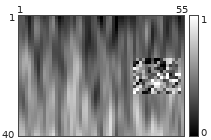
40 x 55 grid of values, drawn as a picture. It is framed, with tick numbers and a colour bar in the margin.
There is an overall slope up to the bottom. The middle right is the roughest part. An odd patch, rougher than its surroundings, sits in the middle right. Streaks run downward.
